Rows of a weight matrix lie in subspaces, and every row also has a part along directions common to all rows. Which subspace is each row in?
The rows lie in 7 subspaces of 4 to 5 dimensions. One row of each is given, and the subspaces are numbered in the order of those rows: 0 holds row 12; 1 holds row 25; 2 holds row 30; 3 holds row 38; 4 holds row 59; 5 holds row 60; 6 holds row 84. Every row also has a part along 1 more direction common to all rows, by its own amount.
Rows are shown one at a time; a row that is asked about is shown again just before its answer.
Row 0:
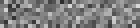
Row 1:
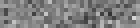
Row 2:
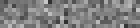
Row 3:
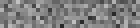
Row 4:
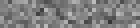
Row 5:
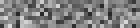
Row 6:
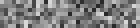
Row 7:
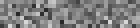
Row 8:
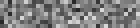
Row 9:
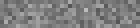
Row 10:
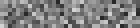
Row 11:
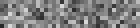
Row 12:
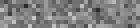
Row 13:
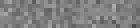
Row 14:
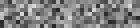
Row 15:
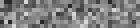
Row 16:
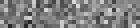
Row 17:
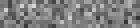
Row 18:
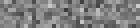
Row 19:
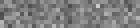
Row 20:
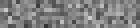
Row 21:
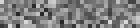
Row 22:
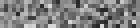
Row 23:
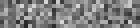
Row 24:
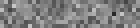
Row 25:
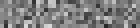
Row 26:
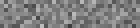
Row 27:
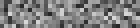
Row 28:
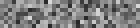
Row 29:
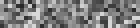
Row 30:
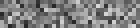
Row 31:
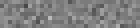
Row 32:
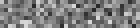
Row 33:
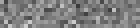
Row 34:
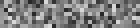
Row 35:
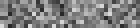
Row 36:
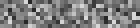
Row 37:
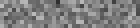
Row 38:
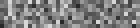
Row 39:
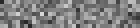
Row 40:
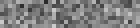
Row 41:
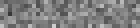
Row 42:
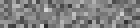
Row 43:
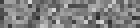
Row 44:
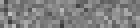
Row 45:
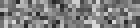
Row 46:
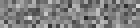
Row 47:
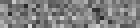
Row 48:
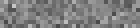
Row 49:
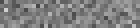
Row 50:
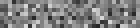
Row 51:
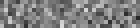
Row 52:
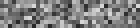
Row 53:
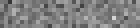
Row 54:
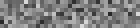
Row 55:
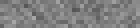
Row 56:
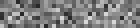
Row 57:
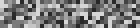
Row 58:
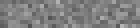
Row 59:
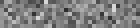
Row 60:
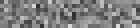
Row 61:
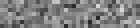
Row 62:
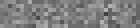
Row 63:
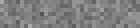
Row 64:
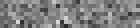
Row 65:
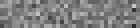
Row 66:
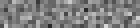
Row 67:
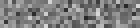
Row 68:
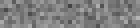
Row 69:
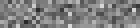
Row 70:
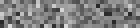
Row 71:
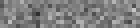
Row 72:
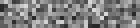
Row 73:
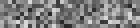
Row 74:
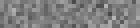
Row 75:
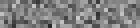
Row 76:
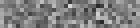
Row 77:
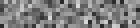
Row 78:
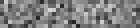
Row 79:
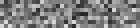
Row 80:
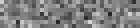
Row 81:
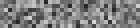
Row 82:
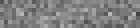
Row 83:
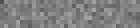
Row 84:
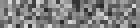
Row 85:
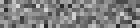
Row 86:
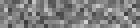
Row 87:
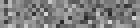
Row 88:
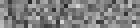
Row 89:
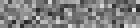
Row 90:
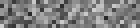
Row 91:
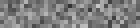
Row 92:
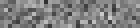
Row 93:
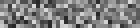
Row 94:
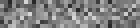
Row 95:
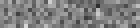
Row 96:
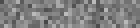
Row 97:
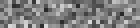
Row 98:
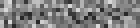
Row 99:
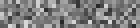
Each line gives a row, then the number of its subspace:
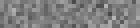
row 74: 1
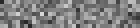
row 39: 6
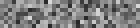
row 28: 4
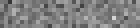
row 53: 1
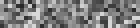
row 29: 3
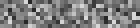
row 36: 3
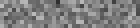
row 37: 0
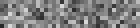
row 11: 0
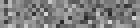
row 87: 4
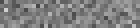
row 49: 5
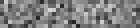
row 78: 3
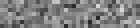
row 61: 6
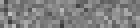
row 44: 1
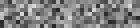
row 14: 2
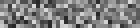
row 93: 6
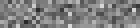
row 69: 5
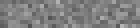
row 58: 0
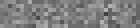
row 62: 3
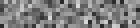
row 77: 0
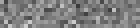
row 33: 3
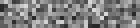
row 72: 0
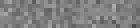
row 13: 4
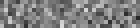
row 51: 1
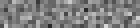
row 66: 1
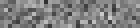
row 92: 4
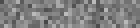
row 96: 6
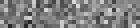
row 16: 3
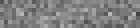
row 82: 1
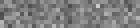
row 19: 2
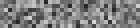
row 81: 4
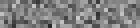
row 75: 6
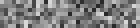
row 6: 4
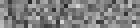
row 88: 3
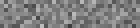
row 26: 5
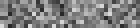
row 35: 0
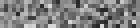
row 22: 0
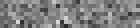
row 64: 6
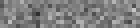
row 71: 3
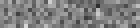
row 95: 4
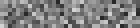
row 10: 0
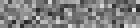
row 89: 5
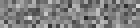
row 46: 4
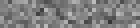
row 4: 2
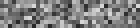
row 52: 4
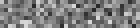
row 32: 6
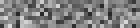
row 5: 6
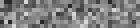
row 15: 1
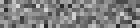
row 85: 5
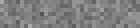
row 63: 6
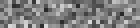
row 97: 5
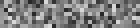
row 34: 4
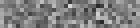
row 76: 3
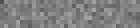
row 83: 6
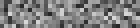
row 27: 1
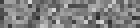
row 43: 3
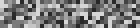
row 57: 3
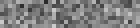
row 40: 2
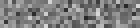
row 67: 4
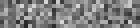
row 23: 2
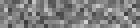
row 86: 1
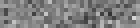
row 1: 4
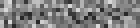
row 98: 1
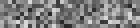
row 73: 2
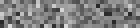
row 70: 2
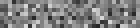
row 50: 0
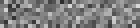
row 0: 5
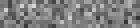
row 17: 2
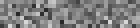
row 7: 6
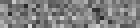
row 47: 0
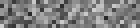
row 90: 0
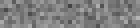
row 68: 2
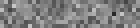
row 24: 5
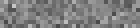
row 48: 5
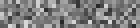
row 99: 2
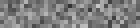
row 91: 1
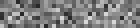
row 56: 2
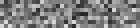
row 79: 3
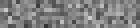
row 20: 2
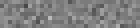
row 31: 0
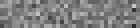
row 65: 3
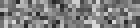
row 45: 6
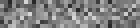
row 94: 1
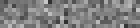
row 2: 5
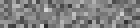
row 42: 5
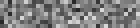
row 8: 1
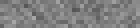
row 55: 0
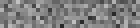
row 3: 5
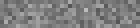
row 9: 3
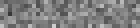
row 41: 0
